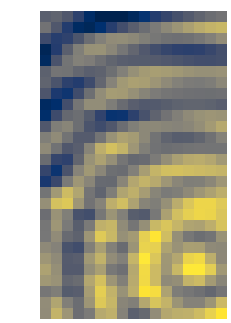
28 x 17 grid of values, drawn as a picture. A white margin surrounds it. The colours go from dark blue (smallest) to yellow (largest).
Rings spread out from the bottom right. On average the colour sits 50% of the way up the scale. There is an overall slope up to the bottom right. The halves do not mirror each other.
